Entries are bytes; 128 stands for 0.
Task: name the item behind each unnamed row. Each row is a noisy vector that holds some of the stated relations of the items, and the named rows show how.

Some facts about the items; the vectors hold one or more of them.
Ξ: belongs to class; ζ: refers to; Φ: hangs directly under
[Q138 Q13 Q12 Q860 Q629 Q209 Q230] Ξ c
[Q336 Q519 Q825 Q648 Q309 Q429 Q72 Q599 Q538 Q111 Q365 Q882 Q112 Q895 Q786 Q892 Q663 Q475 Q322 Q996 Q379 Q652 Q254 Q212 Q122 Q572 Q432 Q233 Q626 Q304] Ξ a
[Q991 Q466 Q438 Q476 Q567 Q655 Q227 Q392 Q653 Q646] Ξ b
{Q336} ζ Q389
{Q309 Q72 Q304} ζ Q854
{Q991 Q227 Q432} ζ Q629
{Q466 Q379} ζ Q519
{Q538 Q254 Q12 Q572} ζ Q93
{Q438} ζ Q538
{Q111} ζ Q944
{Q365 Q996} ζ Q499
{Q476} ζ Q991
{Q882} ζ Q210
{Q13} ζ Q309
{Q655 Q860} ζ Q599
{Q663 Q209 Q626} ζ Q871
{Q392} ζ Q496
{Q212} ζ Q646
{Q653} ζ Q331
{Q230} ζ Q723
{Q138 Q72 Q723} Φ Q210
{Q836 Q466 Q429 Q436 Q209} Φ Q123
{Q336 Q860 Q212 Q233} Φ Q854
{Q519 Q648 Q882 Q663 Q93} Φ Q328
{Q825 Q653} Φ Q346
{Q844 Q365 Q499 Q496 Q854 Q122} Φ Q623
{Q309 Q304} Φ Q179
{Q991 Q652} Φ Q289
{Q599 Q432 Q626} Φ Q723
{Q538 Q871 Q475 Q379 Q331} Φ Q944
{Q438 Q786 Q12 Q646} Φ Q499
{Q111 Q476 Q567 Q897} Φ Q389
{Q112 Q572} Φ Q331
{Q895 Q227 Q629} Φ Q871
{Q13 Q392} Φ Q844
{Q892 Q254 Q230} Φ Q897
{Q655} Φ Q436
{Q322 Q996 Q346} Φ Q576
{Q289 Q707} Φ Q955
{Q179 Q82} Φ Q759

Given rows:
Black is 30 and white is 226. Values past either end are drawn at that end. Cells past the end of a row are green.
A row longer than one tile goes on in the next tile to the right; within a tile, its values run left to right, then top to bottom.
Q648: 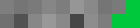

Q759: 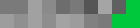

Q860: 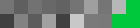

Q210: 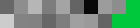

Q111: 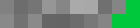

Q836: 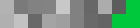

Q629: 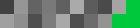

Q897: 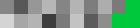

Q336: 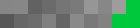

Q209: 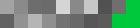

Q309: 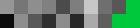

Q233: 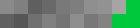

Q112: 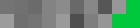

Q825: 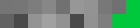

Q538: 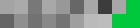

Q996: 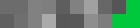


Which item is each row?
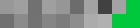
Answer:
Q572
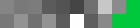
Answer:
Q499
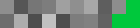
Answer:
Q655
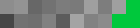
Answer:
Q438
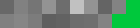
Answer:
Q476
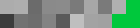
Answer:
Q12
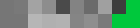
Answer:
Q346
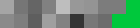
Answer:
Q429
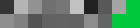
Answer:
Q432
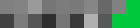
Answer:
Q72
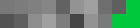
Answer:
Q653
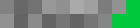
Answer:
Q567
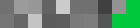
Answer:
Q626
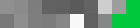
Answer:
Q623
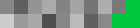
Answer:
Q389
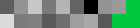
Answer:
Q723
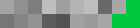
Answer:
Q254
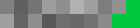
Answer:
Q892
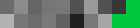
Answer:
Q379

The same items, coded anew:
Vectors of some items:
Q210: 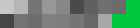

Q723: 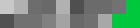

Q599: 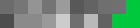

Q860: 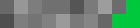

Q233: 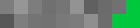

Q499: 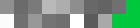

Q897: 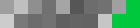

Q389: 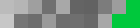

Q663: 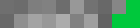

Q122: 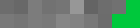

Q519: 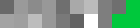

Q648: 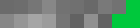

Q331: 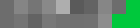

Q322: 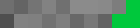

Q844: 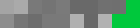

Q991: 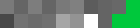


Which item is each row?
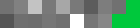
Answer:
Q871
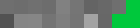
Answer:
Q138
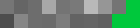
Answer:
Q653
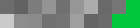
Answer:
Q365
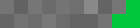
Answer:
Q13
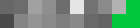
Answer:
Q209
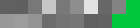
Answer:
Q996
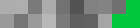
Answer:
Q328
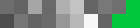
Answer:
Q629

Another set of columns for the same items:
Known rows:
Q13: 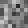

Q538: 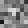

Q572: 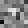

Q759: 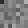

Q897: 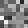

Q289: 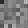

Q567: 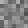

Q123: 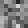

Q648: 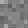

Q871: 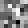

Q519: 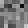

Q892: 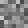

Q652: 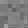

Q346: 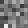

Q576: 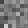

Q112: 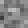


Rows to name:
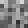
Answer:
Q663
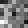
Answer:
Q854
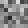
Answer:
Q476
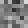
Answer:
Q599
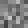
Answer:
Q860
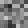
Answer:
Q466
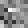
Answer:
Q227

